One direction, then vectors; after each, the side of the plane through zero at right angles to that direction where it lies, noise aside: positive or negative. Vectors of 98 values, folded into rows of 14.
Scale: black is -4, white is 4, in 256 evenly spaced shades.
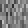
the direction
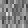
negative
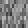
positive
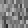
negative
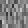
positive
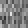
negative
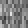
negative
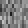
positive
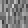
negative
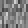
negative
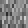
positive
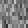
negative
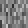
positive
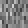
negative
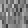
negative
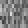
negative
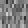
negative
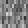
negative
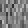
positive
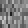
positive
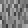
negative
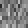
positive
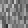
negative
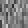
positive
